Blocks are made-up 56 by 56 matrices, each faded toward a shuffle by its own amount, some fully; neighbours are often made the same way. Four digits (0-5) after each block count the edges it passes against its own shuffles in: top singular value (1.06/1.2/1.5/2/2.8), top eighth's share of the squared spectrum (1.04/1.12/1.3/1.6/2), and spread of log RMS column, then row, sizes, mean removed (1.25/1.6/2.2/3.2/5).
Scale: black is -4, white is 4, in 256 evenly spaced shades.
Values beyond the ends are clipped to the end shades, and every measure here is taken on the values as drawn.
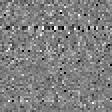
4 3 1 2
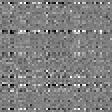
5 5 2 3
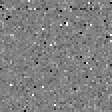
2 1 0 0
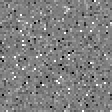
0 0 0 0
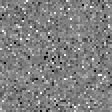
0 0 0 0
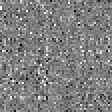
3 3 1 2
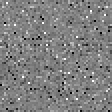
2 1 0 0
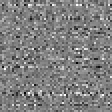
4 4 1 3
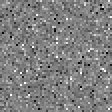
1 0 0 0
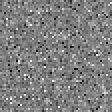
0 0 0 0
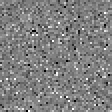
0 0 0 0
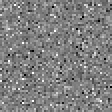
2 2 0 0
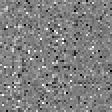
2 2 1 0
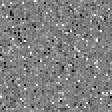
0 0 0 0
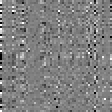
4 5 3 2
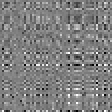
5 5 3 4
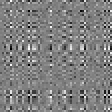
5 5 4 4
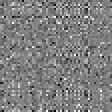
4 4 2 2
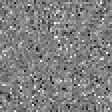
2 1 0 0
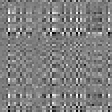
5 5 4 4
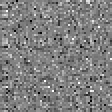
3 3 1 0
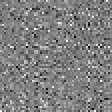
4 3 2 2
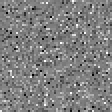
0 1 0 0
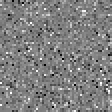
2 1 0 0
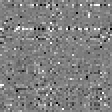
4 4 1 2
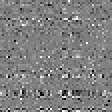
4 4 2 3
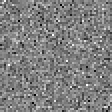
0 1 0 0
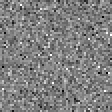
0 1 0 0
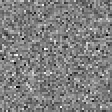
0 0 0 1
